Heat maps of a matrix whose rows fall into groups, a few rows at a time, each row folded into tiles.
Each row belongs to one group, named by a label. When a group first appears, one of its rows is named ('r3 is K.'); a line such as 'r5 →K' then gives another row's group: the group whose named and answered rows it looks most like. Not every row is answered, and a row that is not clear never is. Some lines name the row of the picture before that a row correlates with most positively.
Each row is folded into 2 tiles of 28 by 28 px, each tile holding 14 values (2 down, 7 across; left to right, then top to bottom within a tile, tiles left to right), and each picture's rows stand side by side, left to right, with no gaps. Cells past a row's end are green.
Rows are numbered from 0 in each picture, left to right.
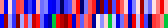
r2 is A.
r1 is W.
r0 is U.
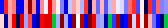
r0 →A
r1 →U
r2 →U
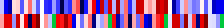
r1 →W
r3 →U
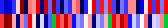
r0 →W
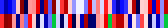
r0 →W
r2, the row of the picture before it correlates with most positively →0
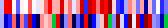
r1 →A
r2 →U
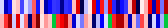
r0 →U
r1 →W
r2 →W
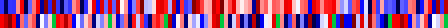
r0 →W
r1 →W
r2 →A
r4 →A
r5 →A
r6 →U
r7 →W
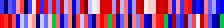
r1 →A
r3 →U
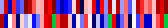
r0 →A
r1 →W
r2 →A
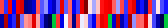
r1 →A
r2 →U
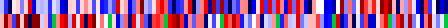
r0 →U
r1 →U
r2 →A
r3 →W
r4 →W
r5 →U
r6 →A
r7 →U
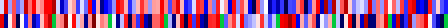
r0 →A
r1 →U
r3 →A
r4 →U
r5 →W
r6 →A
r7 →U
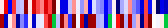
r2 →U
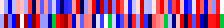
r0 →U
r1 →W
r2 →A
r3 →A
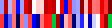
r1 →A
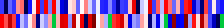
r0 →W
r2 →W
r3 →U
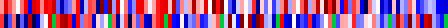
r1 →W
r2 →A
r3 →A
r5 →A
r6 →U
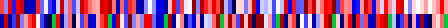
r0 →U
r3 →A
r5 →A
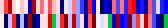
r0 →A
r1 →U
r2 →U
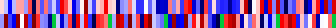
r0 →U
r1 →A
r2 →U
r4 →W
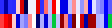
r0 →W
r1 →U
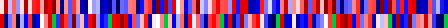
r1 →U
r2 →W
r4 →U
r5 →A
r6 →W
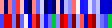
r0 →U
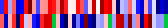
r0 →A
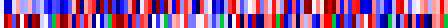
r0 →U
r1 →W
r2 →W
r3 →U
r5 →A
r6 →U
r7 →A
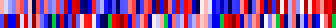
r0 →U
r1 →U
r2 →W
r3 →U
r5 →A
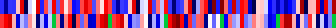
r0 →W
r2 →W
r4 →U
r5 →W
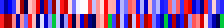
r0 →W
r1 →A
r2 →U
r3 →U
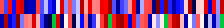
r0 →U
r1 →A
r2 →W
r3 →W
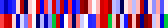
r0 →W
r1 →A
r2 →U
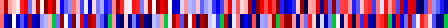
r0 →A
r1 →U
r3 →U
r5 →W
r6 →A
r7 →U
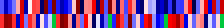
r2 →U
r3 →W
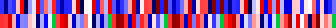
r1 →W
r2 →W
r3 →W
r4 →W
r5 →U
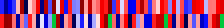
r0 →W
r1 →A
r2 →A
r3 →A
